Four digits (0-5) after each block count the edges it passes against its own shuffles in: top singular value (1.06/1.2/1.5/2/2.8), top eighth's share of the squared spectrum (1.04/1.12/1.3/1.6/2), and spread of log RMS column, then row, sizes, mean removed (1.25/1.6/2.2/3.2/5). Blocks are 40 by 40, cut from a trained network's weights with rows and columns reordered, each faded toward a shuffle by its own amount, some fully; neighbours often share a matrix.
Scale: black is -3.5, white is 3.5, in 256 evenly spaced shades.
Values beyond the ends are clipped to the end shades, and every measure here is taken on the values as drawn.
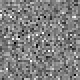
1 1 0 1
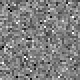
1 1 0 0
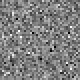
0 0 0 0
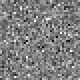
0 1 0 0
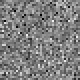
1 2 0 0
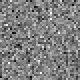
0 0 0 0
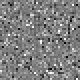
0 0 0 0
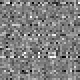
3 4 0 3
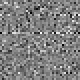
3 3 0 2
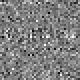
3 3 0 2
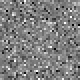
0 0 0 0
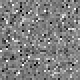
0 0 0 0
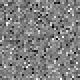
0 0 0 0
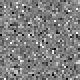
1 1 0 0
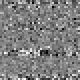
3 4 0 3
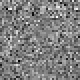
2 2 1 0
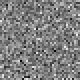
2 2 0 1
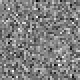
0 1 0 0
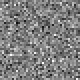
1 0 0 0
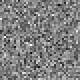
0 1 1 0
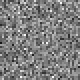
0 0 0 0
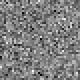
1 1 0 0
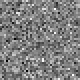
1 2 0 1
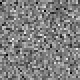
1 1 0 0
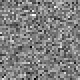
1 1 0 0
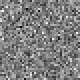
2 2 0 0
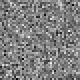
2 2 0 0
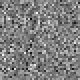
2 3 1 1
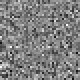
2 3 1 2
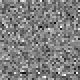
1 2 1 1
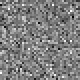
1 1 0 0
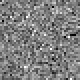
0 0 0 0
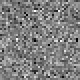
2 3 0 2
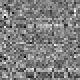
3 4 1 2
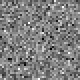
1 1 0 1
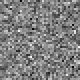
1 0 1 0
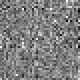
3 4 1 2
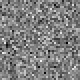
1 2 0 0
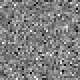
1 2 0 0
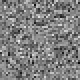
3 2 0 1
